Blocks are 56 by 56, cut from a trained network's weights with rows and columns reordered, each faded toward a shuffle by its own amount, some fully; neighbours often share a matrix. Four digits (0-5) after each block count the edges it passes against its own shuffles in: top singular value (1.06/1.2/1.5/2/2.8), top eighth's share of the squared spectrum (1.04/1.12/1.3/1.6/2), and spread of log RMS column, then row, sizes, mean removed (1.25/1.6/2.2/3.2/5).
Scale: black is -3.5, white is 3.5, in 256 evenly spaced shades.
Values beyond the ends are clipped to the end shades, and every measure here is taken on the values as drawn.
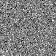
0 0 0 0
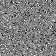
0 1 0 0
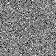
0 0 0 0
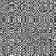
4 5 3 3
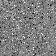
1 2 0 1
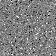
1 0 0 0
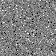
1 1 0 0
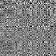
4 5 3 3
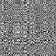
4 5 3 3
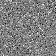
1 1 0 0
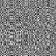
4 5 3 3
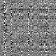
3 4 3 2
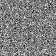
0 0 0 0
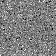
0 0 0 0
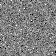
0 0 0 0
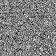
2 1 0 0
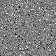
0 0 0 0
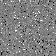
2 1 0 0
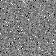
0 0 0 0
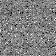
2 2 1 0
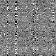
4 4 3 1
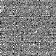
2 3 2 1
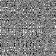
3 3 2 0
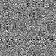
3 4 1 2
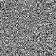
3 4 2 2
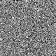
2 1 0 0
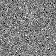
1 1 0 0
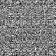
3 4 1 1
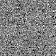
2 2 1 0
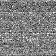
3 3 1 1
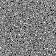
1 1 0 0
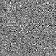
3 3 1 2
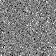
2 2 0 0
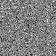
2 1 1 0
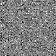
2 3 2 1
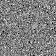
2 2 0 0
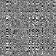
4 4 3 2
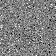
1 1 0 0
